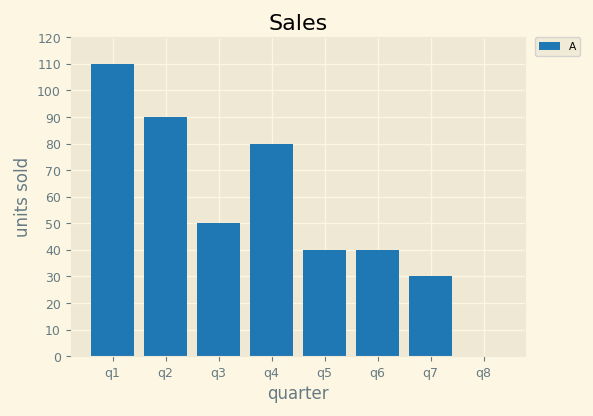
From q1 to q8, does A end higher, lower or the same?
lower
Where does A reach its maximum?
q1
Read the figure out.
Title: Sales
x-axis: quarter, ticks q1 q2 q3 q4 q5 q6 q7 q8
y-axis: units sold, ticks 0 10 20 30 40 50 60 70 80 90 100 110 120
Legend: A
Values:
A: 110 90 50 80 40 40 30 0
